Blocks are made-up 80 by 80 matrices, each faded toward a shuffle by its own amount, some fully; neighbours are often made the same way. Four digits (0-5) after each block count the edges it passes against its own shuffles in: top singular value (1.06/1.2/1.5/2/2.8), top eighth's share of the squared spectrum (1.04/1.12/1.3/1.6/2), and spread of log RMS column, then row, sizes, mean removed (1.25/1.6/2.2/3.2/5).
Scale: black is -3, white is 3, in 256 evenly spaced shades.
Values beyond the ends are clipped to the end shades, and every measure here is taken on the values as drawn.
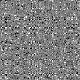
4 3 2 2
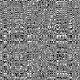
5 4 3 3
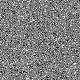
2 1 0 0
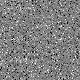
2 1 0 0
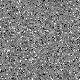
3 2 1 0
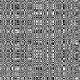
5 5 4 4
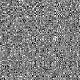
4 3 2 2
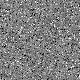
1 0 0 0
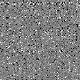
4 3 2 2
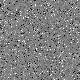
0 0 0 0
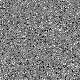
2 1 0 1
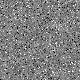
1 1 0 0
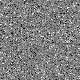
0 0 0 0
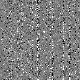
2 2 3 0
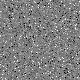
0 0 0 0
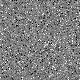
1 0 0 0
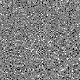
4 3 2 2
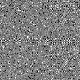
4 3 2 2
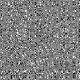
4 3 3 2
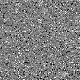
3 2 1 1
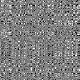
5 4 3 3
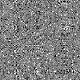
4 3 2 2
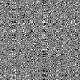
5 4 3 3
